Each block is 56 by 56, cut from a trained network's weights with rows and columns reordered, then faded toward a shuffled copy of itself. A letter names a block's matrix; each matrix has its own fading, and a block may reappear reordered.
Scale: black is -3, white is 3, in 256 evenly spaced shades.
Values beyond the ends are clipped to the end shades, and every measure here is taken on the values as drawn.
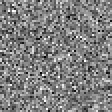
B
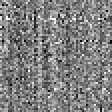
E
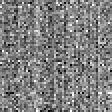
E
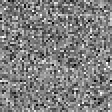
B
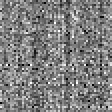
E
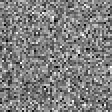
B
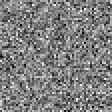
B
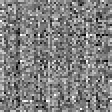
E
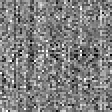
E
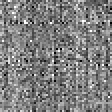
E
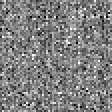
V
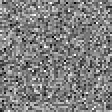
B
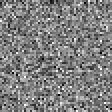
B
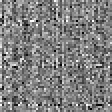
E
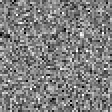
B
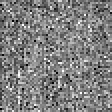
V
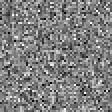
B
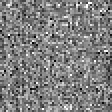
V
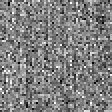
V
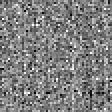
V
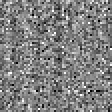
V
